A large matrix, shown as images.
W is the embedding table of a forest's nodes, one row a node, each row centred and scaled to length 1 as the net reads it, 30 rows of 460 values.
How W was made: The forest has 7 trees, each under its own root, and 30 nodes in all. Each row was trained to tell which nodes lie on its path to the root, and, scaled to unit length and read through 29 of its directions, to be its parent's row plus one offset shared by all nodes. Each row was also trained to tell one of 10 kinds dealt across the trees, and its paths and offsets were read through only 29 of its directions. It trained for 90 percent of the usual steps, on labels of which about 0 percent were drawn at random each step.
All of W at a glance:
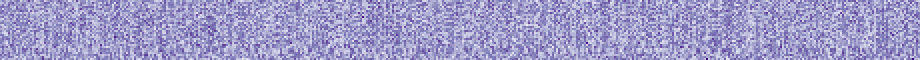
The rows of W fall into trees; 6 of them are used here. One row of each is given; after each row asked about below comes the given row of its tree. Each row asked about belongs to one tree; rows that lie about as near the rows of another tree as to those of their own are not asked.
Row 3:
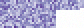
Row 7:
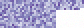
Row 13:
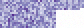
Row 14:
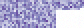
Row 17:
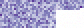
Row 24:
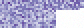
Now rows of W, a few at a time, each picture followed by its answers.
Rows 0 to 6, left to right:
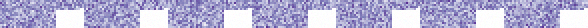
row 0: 24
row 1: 7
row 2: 14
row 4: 14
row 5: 17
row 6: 3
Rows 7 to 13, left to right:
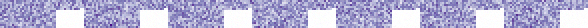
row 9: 7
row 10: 24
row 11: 17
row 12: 7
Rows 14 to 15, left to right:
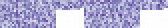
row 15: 13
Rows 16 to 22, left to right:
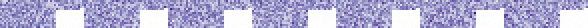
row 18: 7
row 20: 17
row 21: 13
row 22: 17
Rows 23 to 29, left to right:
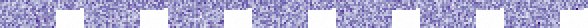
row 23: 17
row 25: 24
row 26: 14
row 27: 3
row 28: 14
